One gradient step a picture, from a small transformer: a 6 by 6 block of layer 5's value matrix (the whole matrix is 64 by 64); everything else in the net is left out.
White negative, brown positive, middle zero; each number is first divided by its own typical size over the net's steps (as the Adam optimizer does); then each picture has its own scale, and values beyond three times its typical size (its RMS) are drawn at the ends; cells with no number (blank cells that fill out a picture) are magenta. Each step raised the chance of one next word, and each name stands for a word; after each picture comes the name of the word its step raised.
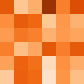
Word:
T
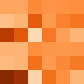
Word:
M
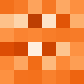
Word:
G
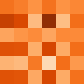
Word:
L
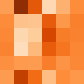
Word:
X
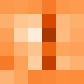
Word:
X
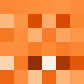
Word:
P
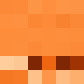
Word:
P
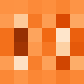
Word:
G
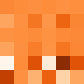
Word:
P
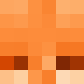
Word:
P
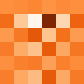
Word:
L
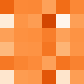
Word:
L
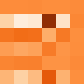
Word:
L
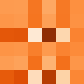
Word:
M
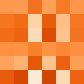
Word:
M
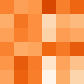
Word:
T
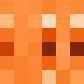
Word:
G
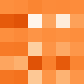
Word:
L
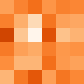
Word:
X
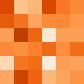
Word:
T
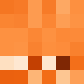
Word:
P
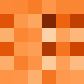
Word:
L
